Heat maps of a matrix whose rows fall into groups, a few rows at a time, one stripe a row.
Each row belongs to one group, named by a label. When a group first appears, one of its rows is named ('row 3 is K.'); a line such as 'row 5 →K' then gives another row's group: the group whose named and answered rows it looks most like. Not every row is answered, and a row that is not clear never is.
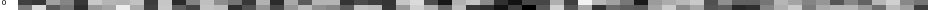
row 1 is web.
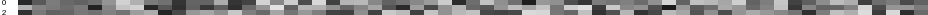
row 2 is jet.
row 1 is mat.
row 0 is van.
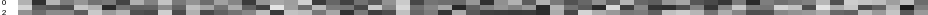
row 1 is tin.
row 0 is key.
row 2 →web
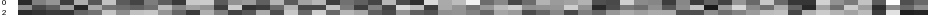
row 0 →jet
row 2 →van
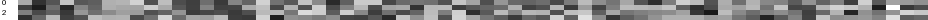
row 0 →mat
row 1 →van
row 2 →mat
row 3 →web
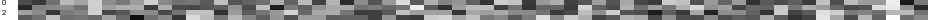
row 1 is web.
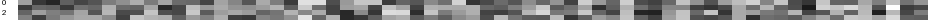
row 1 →jet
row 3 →key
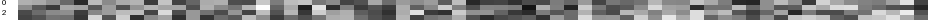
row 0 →web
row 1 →van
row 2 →web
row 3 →web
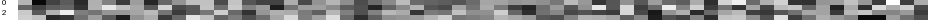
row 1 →web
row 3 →tin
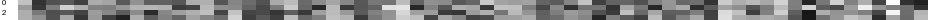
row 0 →tin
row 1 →key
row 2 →tin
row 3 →tin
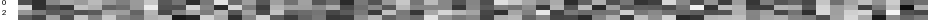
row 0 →key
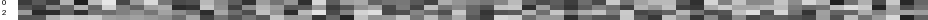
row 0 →van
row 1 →van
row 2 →mat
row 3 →key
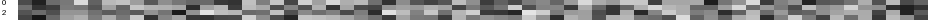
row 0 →mat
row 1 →van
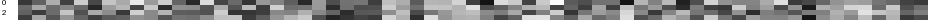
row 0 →van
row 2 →key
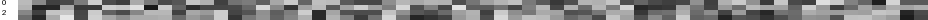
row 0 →tin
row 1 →mat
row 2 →key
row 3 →key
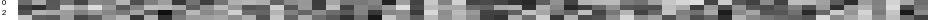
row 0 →web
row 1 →key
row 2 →jet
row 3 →jet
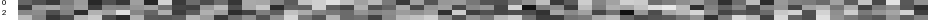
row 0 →mat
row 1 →van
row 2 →web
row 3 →tin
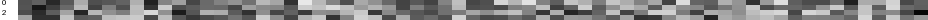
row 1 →mat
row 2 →van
